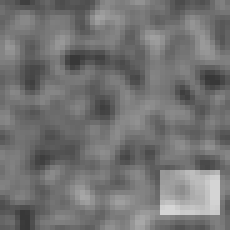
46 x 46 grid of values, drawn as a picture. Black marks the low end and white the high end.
The bottom right is the roughest part. Neither half mirrors the other. The texture is blotchy. The ninth with the highest average is the bottom right. In the bottom right lies a patch that is higher than the rest.
